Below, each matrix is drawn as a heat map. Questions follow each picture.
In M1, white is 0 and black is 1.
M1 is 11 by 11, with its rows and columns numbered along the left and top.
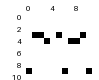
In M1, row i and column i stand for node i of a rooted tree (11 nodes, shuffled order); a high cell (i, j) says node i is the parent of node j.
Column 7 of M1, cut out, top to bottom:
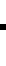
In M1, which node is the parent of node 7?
4
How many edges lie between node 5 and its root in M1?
2
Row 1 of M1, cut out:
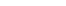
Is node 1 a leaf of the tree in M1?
yes
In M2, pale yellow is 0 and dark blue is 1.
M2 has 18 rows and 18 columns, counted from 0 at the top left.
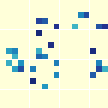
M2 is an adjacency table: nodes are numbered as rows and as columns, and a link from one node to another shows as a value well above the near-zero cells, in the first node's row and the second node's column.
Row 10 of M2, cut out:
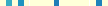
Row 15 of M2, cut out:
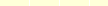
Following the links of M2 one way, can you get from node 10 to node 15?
yes
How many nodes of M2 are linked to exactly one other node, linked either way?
0
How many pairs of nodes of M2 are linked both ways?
0
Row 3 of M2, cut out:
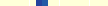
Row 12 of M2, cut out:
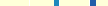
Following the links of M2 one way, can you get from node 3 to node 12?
no
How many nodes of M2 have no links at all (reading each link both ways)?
1
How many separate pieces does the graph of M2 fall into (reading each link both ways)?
2
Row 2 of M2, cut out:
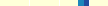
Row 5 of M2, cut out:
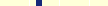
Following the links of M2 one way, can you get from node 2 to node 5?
yes
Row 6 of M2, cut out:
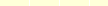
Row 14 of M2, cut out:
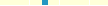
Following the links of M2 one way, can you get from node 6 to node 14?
no
